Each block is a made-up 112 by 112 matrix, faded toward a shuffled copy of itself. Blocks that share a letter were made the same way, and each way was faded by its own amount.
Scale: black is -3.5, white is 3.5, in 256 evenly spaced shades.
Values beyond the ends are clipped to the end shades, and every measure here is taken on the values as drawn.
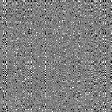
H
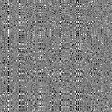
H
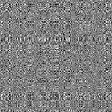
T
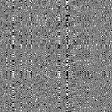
H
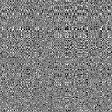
T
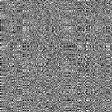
T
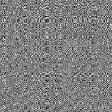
T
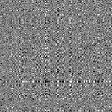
T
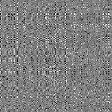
H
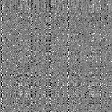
H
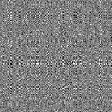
T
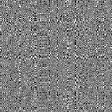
H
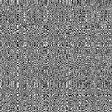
T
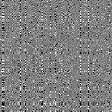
H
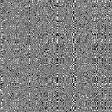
H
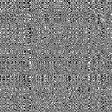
T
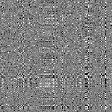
H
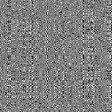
H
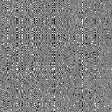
H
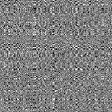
T
